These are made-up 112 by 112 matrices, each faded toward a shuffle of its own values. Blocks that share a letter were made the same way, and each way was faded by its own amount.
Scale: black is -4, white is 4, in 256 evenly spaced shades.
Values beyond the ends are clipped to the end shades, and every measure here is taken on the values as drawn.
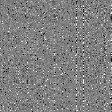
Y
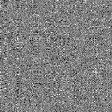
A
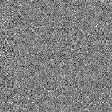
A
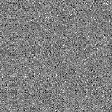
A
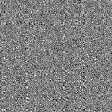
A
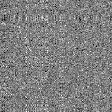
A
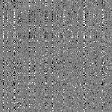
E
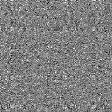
A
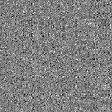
A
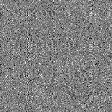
A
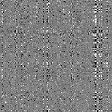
E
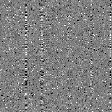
Y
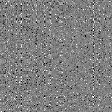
Y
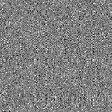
A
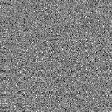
A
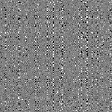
E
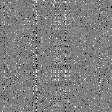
Y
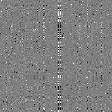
E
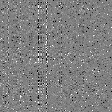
Y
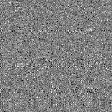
A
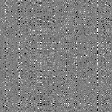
E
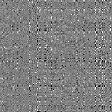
E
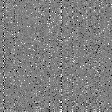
Y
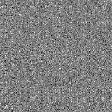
A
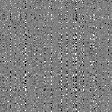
E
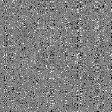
Y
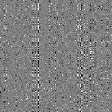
E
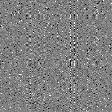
Y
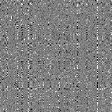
E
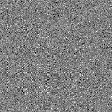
A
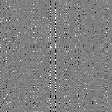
E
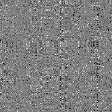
Y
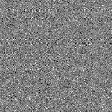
A
